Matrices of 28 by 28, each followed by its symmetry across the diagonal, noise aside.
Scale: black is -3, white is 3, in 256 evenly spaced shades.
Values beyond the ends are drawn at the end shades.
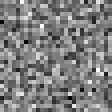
antisymmetric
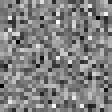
neither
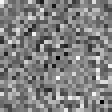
symmetric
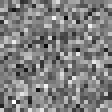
neither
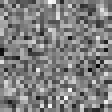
antisymmetric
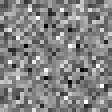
symmetric
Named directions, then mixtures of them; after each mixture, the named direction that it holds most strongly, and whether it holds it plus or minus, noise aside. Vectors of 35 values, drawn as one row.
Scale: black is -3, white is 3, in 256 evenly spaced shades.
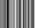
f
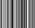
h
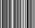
h, minus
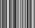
h, minus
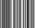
h, minus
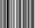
f, plus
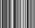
h, minus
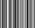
h, minus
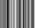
f, plus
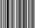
f, plus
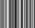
f, minus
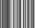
f, plus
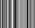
h, minus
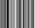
f, plus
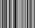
h, minus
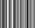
h, minus
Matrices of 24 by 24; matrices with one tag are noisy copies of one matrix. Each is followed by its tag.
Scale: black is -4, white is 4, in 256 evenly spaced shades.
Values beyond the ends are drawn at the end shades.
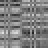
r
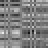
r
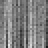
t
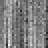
t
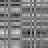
r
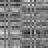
r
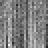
t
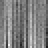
t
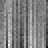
t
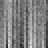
t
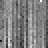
t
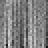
t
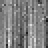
t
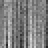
t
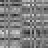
r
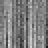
t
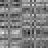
r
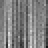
t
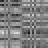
r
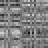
r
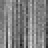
t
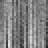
t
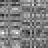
r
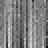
t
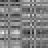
r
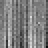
t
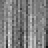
t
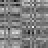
r
